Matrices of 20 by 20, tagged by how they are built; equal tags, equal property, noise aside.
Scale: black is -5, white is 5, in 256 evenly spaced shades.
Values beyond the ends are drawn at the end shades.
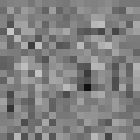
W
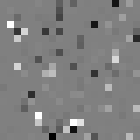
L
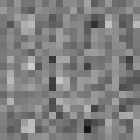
W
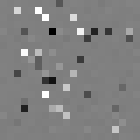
L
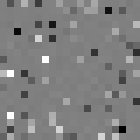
L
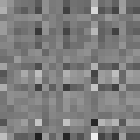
W
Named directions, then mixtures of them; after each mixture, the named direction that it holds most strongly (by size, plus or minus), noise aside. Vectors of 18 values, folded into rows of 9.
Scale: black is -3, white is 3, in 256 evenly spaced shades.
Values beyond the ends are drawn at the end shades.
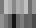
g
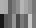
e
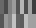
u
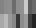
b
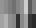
b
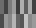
u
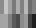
b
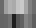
g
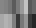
b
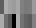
g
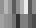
b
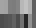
e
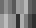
b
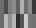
u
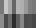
g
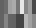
u
